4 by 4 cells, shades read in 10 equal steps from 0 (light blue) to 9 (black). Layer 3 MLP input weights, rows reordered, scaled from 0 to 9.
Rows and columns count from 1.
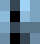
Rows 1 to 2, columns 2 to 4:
6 0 2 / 9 1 2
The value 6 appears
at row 1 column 2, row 3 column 2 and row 4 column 3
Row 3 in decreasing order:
6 4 4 2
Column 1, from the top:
2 1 2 3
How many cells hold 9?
2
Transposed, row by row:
2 1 2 3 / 6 9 6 9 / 0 1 4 6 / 2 2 4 3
